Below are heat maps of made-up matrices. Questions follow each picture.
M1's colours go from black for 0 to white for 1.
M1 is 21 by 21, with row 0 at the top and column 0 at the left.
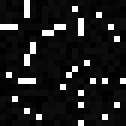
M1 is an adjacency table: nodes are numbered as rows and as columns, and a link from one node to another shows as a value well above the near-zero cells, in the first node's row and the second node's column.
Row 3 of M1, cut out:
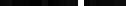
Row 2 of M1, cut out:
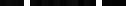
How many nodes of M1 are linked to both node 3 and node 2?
0
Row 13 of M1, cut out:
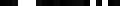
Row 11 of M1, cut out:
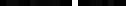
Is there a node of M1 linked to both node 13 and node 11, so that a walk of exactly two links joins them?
no
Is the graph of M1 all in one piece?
yes
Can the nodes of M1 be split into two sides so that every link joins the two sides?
yes
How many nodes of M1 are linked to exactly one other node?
12
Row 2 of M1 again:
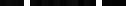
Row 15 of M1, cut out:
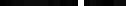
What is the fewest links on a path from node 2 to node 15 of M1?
3
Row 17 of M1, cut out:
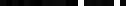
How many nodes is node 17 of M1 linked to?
2
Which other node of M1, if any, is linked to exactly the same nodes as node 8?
node 7
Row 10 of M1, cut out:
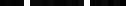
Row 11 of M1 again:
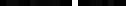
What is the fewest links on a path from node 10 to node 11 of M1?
4
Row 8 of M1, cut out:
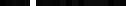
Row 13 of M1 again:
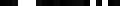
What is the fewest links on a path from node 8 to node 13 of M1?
2
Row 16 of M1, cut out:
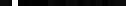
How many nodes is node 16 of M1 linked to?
1
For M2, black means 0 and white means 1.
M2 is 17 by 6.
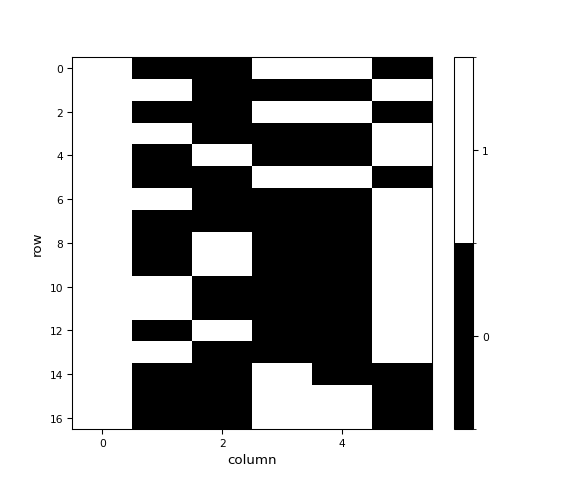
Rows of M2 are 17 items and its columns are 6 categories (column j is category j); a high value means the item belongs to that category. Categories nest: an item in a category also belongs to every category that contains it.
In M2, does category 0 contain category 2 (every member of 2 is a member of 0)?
yes
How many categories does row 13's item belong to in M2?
3
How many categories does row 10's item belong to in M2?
3
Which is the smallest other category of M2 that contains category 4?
3
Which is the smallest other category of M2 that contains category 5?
0
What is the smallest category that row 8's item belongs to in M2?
2
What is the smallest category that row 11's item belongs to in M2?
1
